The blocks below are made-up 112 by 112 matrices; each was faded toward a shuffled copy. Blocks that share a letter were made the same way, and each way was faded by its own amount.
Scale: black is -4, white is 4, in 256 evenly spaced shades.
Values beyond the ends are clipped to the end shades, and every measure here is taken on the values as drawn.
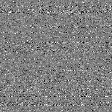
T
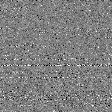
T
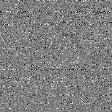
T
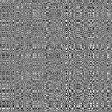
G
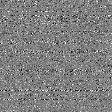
T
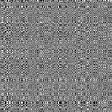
G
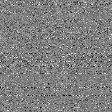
T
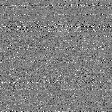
T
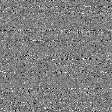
T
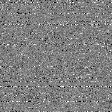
T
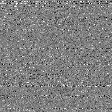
T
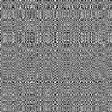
G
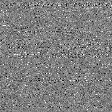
T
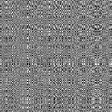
G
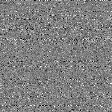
T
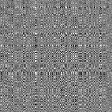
G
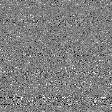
T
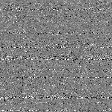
T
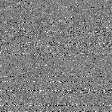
T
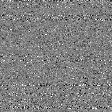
T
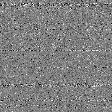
T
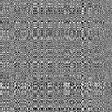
G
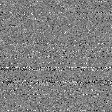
T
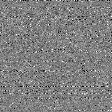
T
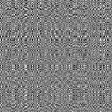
G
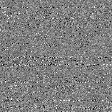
T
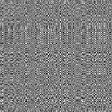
G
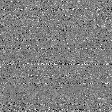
T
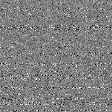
T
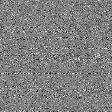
T
